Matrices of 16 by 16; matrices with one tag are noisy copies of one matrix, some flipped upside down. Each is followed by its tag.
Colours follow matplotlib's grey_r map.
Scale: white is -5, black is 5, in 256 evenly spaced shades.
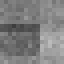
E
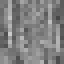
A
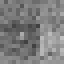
E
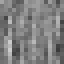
A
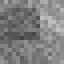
E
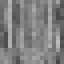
A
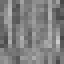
A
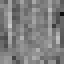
A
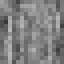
A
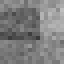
E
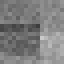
E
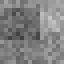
E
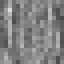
A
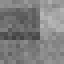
E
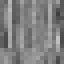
A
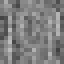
A
